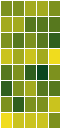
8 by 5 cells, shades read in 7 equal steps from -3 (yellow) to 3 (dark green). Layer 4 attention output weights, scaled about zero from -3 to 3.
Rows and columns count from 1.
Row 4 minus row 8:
1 1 0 1 -3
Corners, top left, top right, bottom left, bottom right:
0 0 -3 0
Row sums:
-2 1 4 -9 6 3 0 -9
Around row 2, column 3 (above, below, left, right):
-1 0 -1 1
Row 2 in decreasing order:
1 1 1 -1 -1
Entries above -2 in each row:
5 5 5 2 5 5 4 1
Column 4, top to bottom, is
-1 1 1 -1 3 1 0 -2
